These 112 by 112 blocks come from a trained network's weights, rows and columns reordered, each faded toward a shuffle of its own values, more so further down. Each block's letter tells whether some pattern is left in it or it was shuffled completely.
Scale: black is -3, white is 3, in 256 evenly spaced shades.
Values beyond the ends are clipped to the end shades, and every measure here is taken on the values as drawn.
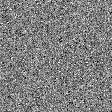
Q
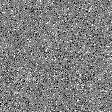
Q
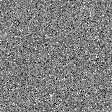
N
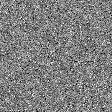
N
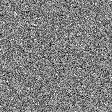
N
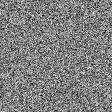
N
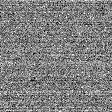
Q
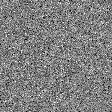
N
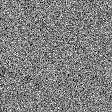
N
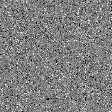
Q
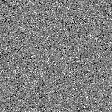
Q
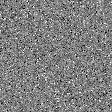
N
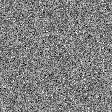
N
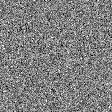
N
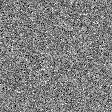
N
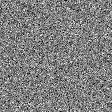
N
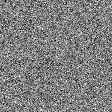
N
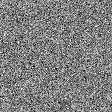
N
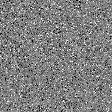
Q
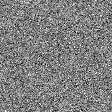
N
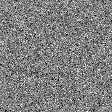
N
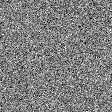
N
